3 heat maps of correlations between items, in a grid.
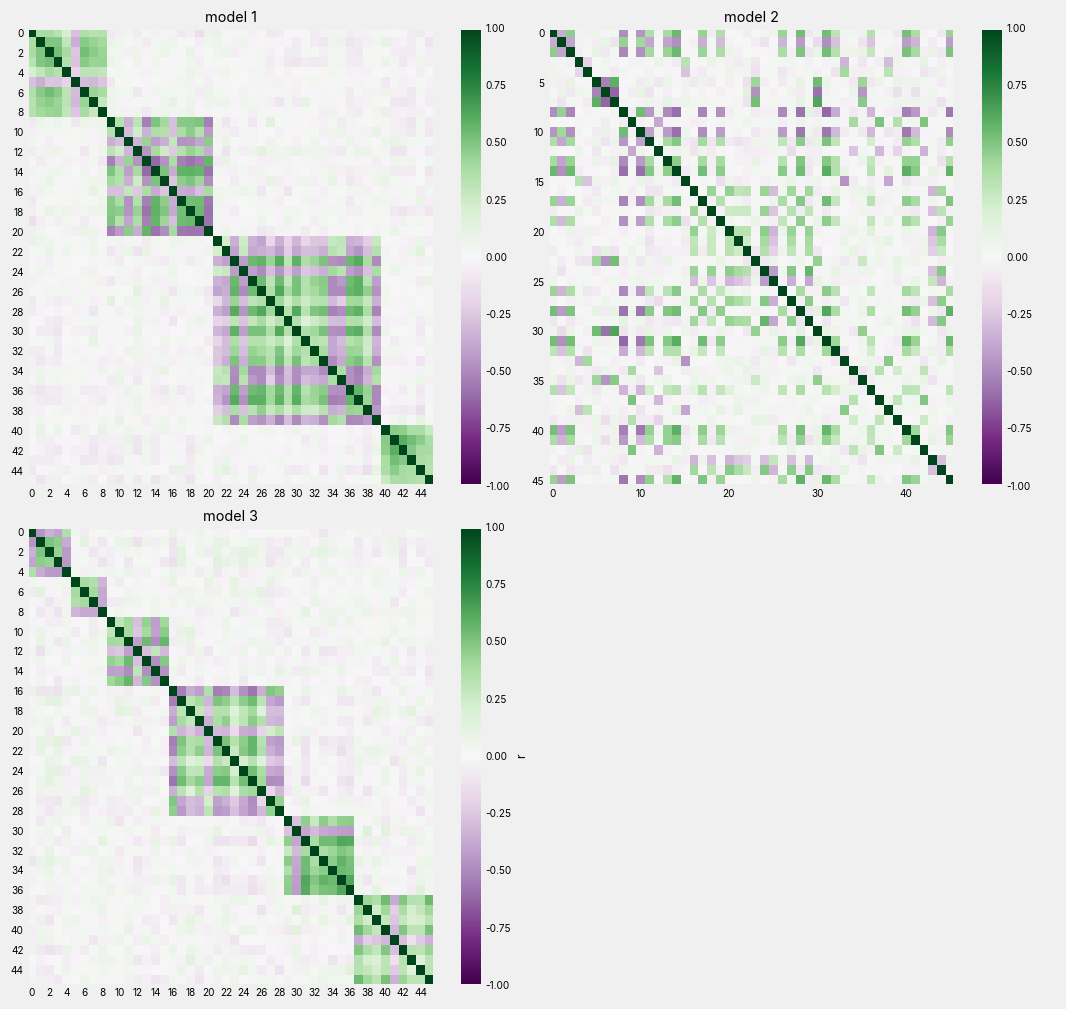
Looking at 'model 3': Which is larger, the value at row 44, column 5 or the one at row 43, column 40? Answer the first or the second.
the second
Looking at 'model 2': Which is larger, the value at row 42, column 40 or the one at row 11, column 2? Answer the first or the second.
the second
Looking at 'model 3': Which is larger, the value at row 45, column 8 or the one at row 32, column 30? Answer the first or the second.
the first
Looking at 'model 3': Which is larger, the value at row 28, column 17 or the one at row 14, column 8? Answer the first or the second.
the second
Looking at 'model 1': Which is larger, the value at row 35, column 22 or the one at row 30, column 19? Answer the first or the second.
the first
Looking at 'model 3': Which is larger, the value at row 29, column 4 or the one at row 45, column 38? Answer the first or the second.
the second
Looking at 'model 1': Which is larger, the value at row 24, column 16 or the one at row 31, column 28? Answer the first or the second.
the second
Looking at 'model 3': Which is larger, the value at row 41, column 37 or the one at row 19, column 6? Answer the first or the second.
the second
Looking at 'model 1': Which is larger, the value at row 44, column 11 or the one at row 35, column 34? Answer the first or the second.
the second
